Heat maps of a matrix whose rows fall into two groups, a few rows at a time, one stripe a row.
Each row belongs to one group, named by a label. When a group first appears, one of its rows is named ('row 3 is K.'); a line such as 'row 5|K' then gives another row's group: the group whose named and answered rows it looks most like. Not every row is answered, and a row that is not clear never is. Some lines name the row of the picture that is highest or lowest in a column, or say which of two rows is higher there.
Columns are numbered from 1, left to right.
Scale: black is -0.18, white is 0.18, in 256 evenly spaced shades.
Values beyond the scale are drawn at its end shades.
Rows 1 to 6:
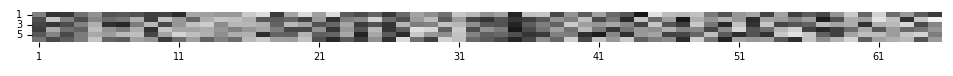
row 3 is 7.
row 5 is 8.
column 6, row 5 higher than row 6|Yes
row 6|7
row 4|8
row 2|8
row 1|7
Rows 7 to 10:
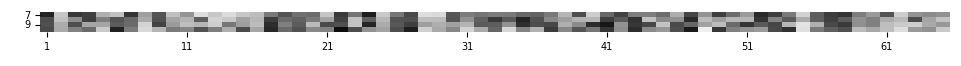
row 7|8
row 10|8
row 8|8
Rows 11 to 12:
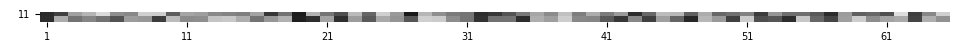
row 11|8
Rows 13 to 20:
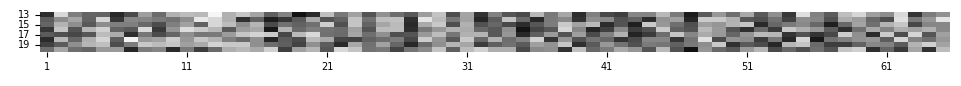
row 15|8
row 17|7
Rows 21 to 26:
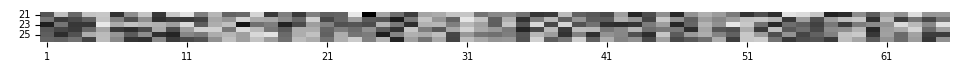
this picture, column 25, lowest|25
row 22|7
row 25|7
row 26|7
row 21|8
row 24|7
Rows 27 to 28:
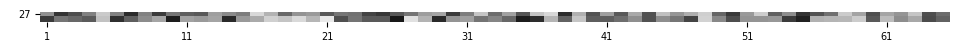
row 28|7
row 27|7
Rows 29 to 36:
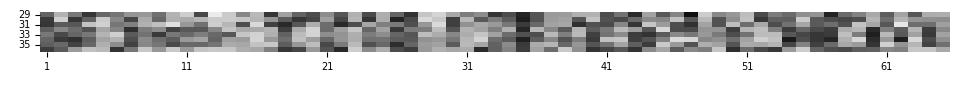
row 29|8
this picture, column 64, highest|36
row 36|8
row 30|8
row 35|7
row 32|7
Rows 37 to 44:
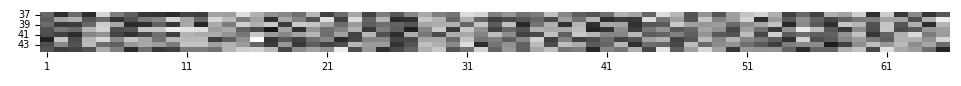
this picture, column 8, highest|40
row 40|8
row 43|8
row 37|7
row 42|8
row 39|7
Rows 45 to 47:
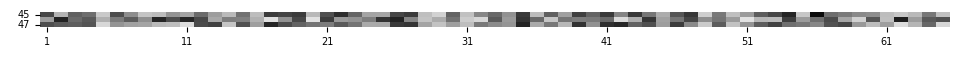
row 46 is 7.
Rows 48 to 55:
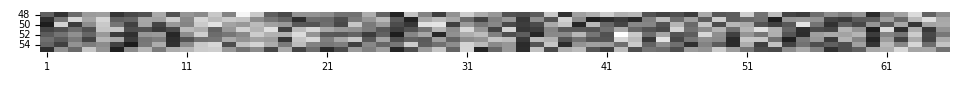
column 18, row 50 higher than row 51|Yes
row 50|8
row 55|8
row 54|7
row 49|8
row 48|7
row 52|7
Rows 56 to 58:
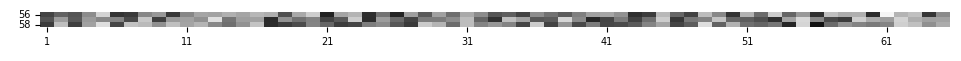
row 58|8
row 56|7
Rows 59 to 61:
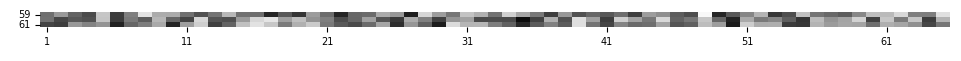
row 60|7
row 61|7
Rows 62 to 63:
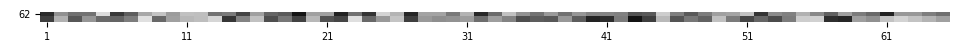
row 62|8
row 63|8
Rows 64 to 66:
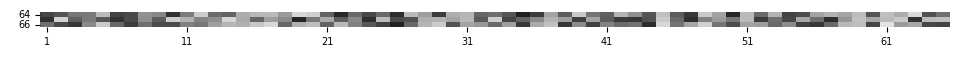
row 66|7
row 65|8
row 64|7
